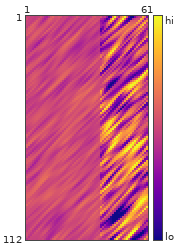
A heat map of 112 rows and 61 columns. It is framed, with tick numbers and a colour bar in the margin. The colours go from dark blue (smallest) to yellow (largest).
Neither half mirrors the other. A vertical seam about 60% of the way across splits the table, and the left part is calmer. No row or column stands out. Overall the values sit about 50% of the way up the scale. Streaks slant up to the right. The distribution is heavy-tailed on both sides.
